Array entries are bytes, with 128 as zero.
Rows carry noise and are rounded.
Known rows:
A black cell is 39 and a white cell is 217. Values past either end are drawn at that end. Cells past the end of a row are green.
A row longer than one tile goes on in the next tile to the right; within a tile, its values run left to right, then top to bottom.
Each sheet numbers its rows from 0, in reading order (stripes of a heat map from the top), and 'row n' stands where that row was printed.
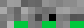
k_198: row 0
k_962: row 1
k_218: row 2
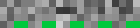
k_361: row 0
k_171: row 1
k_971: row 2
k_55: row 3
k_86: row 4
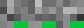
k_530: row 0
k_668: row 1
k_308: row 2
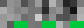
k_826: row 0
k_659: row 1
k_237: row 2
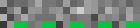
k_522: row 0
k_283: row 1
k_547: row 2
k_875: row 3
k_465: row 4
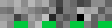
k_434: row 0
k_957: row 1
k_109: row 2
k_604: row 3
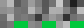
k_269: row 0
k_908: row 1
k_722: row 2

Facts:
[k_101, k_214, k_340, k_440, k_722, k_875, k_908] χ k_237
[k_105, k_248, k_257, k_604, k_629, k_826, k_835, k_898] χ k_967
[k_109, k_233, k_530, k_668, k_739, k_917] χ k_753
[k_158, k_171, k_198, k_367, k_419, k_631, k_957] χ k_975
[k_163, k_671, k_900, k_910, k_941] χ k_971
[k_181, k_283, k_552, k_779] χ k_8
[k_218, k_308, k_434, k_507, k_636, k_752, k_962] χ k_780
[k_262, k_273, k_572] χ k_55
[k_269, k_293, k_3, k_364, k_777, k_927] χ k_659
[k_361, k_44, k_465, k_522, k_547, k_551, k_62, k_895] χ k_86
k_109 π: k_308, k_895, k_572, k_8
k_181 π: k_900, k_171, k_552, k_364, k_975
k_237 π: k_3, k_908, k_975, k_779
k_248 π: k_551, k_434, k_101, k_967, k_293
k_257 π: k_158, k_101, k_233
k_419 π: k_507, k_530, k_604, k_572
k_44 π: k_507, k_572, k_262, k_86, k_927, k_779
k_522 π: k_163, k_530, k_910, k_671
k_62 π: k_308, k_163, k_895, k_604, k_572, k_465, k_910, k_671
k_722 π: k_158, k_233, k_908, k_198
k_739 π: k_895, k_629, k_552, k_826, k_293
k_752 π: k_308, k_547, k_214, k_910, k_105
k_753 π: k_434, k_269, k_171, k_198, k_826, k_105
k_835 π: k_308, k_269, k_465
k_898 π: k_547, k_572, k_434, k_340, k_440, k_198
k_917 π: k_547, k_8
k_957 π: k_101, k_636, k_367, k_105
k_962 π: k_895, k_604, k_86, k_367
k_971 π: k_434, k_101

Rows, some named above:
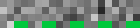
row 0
k_158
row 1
k_631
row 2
k_572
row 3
k_659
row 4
k_895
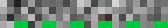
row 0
k_722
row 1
k_522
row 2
k_780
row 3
k_752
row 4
k_101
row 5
k_779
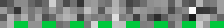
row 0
k_975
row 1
k_780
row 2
k_835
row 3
k_158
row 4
k_257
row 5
k_507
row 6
k_917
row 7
k_971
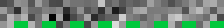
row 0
k_975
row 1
k_739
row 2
k_44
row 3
k_419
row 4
k_753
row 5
k_552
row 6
k_967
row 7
k_367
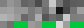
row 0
k_105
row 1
k_780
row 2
k_753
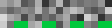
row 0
k_248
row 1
k_233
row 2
k_752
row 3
k_898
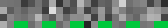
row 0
k_181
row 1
k_8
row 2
k_86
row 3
k_62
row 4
k_293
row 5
k_835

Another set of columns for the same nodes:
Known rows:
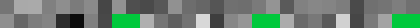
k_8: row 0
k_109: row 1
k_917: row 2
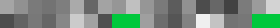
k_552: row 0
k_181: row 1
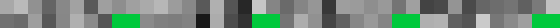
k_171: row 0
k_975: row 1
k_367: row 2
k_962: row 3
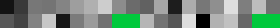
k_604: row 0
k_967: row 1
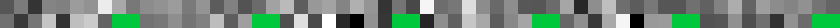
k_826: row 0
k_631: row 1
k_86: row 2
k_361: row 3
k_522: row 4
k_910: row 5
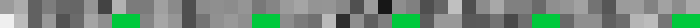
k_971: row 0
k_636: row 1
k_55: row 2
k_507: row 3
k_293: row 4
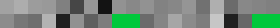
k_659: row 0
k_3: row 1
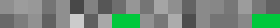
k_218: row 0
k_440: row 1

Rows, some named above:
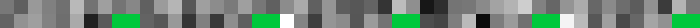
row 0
k_779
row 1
k_308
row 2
k_753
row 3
k_604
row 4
k_971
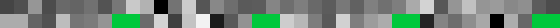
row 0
k_962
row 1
k_44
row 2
k_957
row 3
k_465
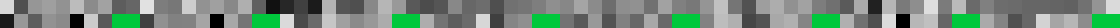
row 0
k_895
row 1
k_547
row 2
k_898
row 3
k_109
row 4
k_269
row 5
k_101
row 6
k_967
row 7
k_739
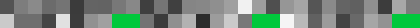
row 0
k_752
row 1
k_105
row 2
k_971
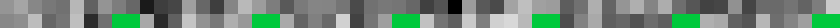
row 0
k_908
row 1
k_835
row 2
k_917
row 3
k_248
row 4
k_572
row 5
k_962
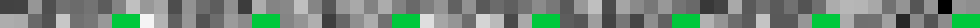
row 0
k_962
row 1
k_971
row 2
k_434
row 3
k_722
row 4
k_308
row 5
k_419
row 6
k_780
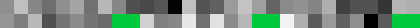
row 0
k_198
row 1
k_257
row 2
k_237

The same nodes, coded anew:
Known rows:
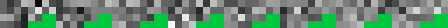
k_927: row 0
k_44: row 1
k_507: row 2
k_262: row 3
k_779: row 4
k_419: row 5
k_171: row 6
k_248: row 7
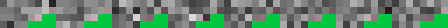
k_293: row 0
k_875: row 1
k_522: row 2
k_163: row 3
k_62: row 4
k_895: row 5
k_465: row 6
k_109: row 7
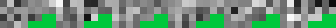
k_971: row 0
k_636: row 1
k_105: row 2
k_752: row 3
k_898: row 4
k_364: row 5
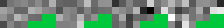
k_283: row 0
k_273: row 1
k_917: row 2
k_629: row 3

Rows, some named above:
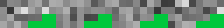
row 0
k_248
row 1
k_780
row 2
k_171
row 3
k_739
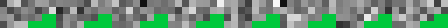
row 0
k_739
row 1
k_419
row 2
k_367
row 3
k_257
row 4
k_237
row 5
k_181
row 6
k_269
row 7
k_835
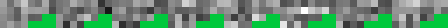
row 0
k_434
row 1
k_465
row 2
k_547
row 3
k_962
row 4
k_908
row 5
k_967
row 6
k_547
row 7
k_752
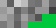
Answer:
k_308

